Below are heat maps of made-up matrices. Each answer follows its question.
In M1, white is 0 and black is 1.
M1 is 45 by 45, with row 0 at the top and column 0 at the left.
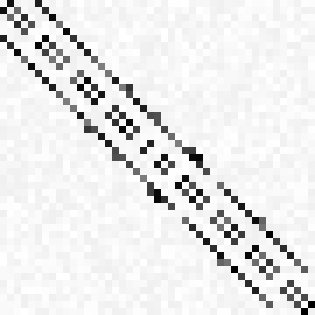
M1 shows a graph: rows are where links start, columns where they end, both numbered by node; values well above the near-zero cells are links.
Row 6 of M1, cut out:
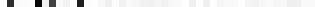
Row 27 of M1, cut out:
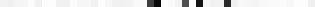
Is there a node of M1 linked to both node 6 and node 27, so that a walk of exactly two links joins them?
no
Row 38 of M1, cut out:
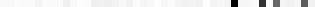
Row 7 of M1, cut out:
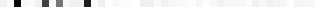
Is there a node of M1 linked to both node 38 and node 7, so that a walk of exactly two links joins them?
no
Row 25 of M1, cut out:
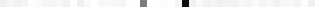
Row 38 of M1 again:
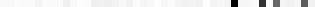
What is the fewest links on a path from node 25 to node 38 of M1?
4
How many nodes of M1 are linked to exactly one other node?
1
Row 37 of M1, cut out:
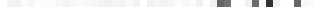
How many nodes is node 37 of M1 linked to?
5
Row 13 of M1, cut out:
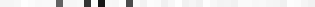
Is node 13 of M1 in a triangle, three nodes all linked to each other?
yes
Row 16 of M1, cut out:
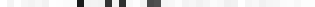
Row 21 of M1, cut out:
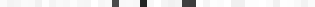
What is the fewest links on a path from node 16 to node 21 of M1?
1
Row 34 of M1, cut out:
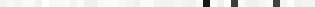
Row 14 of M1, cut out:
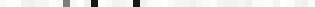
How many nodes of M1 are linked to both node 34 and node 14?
0
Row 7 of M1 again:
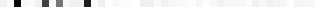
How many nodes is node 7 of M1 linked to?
4
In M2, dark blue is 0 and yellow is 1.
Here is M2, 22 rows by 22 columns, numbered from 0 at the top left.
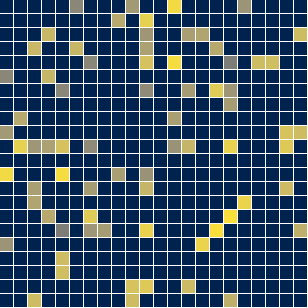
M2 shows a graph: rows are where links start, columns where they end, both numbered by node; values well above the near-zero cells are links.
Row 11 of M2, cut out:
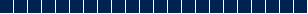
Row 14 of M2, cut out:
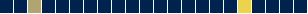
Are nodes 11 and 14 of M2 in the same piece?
no
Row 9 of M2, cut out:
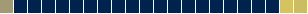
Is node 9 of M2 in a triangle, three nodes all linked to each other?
no
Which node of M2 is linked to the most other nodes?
node 10
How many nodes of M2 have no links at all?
1
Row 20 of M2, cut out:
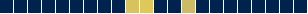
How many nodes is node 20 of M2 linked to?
3
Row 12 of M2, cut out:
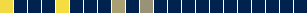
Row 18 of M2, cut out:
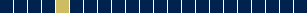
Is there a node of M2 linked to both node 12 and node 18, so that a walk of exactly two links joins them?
yes
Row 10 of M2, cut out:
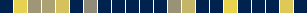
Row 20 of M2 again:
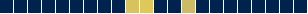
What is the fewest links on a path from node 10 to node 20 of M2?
1
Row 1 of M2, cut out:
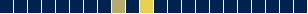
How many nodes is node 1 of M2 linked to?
2
